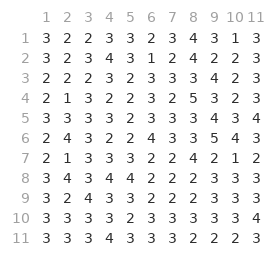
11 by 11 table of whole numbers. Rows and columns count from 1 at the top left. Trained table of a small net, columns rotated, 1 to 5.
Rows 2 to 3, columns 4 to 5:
4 3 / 3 2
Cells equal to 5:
2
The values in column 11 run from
2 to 4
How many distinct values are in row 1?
4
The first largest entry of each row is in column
8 4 9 8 9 9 8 2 3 11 4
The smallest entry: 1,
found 5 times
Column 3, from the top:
2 3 2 3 3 3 3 3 4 3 3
